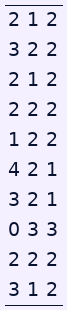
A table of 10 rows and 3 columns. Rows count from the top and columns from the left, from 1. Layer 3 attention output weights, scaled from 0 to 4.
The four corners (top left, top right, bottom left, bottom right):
2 2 3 2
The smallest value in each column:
0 1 1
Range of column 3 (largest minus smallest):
2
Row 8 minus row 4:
-2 1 1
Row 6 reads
4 2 1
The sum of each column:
22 18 19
